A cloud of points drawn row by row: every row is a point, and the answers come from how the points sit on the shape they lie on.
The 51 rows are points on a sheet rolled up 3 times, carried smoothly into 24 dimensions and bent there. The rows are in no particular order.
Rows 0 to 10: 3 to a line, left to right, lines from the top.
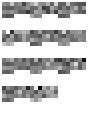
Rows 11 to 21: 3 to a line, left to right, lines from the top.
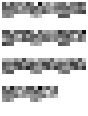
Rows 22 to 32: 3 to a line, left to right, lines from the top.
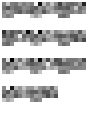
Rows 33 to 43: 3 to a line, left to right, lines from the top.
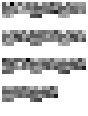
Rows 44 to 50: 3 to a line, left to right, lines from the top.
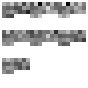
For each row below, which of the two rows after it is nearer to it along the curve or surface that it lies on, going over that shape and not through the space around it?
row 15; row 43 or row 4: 4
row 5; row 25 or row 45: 25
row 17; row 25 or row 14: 14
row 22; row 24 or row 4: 24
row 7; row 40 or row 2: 2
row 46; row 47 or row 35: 35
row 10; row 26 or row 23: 26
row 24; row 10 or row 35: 35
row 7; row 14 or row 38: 14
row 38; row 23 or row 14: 23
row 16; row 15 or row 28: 15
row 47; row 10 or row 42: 42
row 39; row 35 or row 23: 35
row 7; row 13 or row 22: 22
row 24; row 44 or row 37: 37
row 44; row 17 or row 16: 17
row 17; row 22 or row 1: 1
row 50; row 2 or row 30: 2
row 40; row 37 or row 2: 2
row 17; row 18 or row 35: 18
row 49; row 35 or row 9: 35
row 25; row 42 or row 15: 15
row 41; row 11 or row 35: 35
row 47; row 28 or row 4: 4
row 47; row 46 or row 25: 25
